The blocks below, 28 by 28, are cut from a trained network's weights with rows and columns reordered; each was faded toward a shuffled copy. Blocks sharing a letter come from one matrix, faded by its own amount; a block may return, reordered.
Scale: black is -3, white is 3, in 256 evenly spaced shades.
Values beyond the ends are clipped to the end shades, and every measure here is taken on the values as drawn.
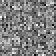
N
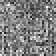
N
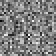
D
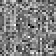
N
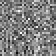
N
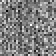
N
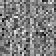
N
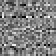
D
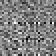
D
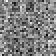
N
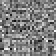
D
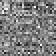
D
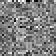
D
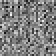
N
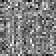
N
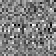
D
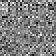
D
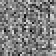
N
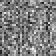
N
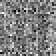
N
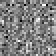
N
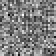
N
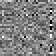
D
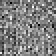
N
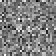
D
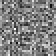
N
